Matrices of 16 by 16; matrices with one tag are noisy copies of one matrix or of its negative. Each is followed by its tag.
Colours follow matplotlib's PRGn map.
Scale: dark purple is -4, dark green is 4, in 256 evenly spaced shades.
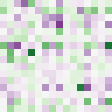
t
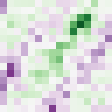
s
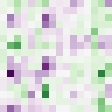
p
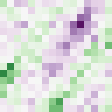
s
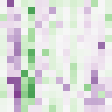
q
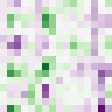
p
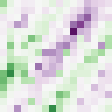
s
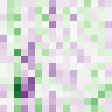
q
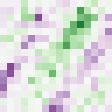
s
